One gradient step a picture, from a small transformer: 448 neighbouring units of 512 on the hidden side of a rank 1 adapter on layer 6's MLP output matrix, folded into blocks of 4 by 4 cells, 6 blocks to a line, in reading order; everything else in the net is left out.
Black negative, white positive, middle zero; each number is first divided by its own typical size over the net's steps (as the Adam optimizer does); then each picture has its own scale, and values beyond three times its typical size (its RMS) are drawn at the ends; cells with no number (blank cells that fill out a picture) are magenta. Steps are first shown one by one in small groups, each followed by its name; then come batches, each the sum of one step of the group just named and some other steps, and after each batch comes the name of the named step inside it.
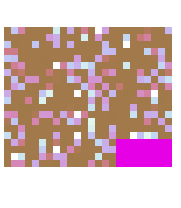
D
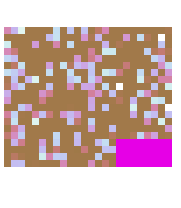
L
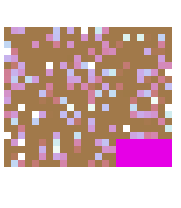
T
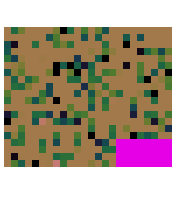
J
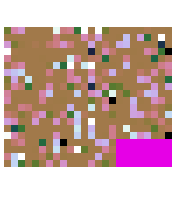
D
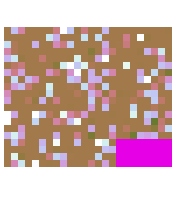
J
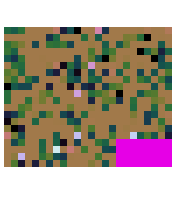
D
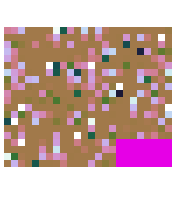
J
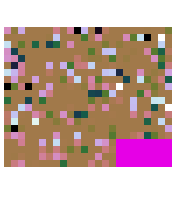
L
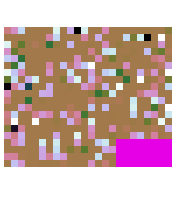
L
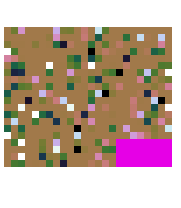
T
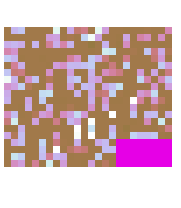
D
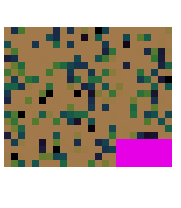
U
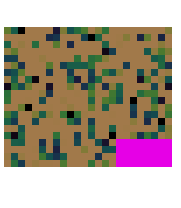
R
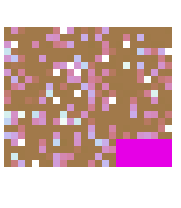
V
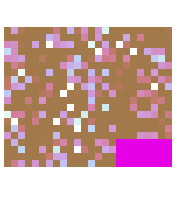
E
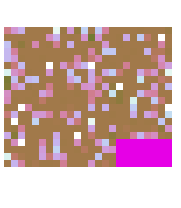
R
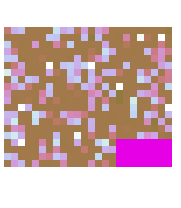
R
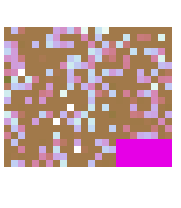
E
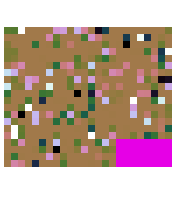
U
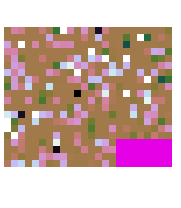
U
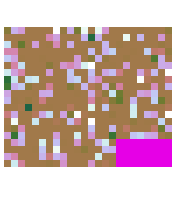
R
